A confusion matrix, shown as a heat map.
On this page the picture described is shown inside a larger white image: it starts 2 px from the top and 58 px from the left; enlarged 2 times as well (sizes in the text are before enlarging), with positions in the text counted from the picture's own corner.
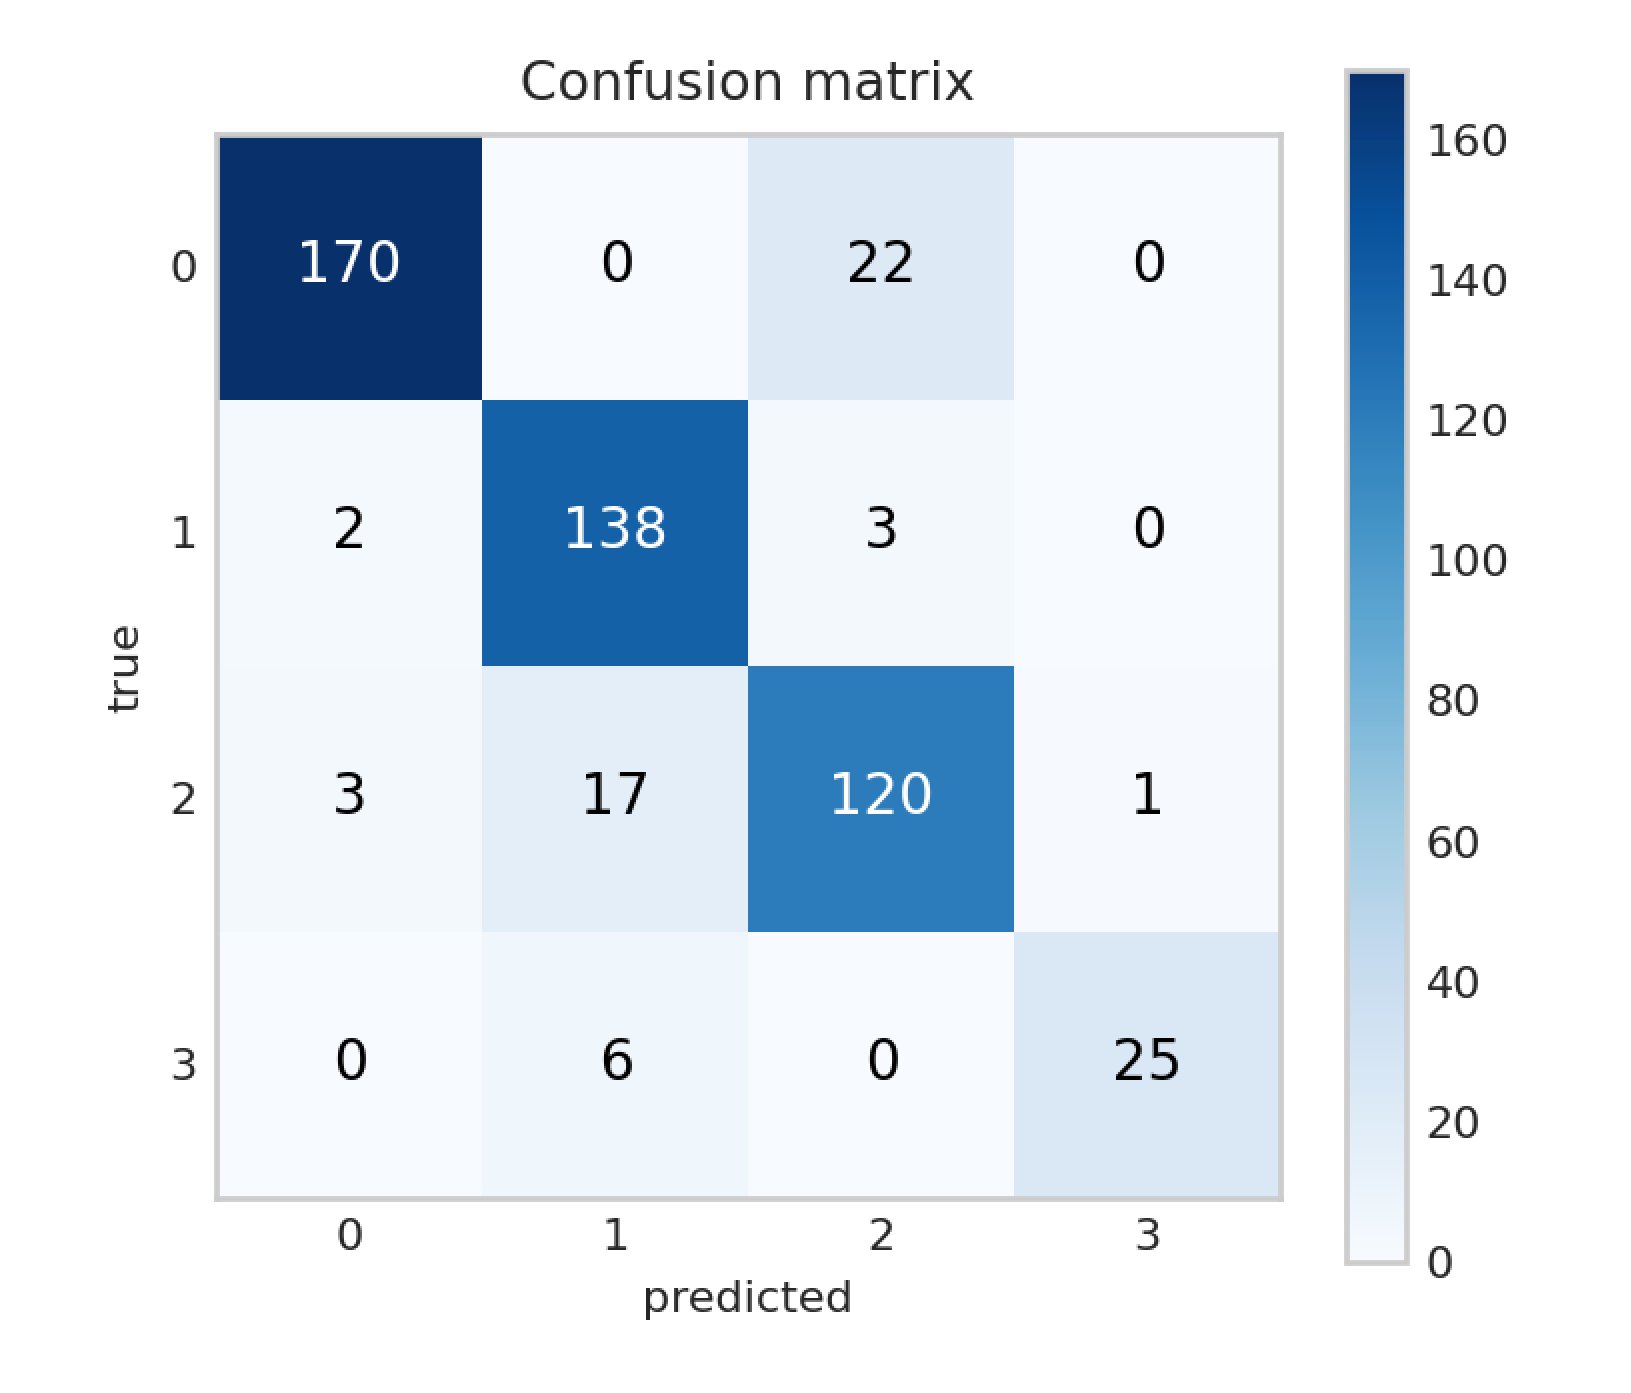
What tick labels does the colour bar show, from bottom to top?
0, 20, 40, 60, 80, 100, 120, 140, 160
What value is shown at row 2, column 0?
3
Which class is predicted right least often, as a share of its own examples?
3
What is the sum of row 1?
143
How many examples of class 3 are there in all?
31
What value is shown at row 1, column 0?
2
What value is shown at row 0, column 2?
22
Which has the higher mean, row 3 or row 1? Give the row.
1
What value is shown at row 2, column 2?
120
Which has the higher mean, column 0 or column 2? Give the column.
0
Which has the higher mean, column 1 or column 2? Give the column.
1
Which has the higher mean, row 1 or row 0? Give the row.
0
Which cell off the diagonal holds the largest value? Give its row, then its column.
0, 2
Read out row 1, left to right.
2 138 3 0
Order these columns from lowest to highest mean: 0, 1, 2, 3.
3, 2, 1, 0
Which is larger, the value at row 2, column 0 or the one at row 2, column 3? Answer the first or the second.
the first
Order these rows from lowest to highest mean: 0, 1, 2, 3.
3, 2, 1, 0
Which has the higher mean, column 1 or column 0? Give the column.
0
